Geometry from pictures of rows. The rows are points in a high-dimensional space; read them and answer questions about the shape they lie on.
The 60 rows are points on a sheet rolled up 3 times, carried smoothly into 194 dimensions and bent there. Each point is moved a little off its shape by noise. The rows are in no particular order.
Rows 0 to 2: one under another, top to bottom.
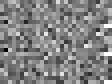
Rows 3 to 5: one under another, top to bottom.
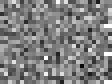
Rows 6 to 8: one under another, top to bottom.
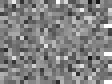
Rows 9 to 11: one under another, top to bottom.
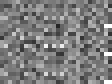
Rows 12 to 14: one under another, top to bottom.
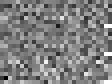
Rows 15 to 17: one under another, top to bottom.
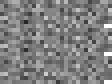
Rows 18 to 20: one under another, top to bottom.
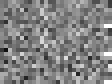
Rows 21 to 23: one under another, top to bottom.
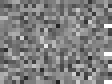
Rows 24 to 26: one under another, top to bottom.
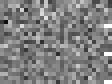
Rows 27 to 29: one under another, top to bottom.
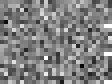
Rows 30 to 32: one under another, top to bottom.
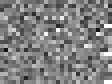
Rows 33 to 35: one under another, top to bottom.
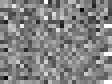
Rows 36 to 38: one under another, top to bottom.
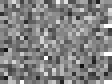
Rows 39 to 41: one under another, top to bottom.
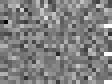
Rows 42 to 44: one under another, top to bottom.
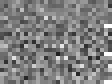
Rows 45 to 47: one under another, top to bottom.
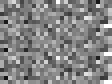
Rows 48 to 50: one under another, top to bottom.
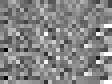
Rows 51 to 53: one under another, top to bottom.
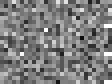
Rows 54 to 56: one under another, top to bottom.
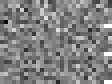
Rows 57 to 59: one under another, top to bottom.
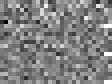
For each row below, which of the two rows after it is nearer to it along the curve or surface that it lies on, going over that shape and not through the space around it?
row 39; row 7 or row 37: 37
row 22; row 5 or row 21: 21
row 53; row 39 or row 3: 3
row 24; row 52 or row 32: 32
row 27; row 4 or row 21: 21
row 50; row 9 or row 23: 23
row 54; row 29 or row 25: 25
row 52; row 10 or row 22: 10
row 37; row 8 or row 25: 25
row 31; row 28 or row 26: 28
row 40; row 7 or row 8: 7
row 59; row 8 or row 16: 16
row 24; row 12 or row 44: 12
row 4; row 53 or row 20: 20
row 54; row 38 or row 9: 9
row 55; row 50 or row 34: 34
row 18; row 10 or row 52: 10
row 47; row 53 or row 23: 23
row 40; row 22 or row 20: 22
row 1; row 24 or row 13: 24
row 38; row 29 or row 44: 29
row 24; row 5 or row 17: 17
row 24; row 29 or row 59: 59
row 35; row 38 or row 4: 4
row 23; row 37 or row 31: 31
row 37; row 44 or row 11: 11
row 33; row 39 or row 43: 43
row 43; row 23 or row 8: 23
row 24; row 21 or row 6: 21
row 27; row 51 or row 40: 40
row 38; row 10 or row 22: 10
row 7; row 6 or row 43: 43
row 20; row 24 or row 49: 49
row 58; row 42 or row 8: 42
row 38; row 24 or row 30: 30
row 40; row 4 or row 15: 15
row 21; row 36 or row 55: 55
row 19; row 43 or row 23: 43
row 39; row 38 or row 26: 26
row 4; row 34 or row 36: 36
